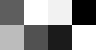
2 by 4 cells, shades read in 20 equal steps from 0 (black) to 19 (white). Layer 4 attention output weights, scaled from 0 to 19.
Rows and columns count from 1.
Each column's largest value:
14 19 18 19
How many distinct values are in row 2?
4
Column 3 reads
18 2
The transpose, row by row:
7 14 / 19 6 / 18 2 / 0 19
